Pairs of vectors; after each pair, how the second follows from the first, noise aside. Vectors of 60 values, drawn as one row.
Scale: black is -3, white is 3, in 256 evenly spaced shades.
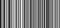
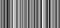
shuffled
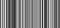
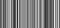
reversed
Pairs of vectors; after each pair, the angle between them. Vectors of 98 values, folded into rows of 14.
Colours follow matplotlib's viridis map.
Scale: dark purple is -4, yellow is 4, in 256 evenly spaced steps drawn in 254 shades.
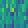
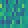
orthogonal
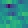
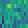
partly opposed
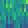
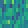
orthogonal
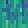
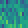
partly aligned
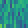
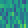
partly opposed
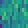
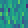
orthogonal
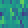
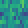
nearly parallel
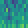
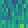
nearly parallel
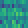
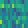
nearly opposite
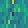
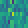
nearly opposite
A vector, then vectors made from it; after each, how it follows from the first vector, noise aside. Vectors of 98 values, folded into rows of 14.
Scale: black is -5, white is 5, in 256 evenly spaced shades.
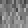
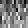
scaled up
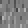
partly zeroed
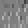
partly zeroed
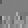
partly zeroed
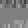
partly zeroed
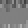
partly zeroed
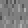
partly zeroed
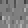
partly zeroed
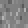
partly zeroed
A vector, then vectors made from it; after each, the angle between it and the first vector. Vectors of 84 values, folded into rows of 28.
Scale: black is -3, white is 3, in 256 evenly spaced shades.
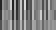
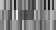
partly opposed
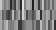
partly opposed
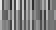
nearly opposite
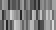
orthogonal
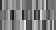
partly aligned
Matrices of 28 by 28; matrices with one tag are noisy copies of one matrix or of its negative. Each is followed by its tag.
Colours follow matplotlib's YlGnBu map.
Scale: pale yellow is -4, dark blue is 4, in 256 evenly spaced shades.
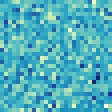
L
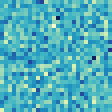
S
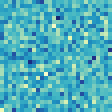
S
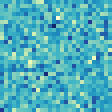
S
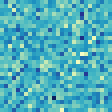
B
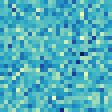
B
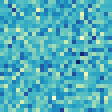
B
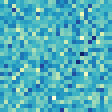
B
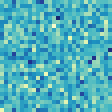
S
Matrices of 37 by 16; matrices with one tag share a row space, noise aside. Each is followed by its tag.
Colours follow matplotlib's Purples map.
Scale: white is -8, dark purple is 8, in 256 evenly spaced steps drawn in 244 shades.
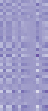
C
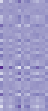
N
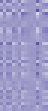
C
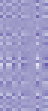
C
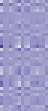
N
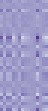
C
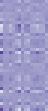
N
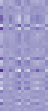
N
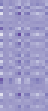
N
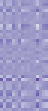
C
